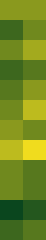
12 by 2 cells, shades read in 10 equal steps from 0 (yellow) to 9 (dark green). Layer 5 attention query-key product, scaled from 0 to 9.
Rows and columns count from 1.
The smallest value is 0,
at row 8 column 2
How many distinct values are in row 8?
2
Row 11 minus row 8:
7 8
